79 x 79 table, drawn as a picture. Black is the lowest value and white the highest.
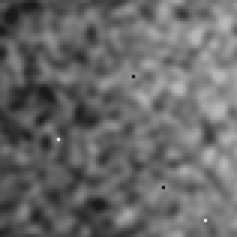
The field is mottled with small blotches. Four lone cells stand out: two far higher and two far lower than their neighbours. There is an overall slope up to the right.
